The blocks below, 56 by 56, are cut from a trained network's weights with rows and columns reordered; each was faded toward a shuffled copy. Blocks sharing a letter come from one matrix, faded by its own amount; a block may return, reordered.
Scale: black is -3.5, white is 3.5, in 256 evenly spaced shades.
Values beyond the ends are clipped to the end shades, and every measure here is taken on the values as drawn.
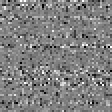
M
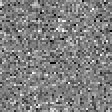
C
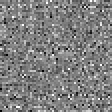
C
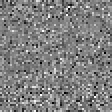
C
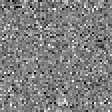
C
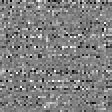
M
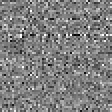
M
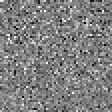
C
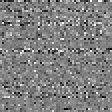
M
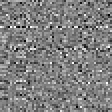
M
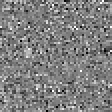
C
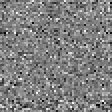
C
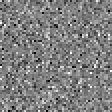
C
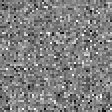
C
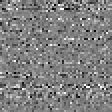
M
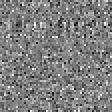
C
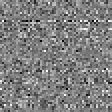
M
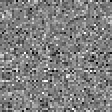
C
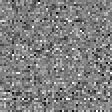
C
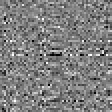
M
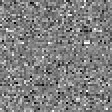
C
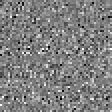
C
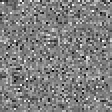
C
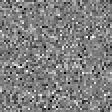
C
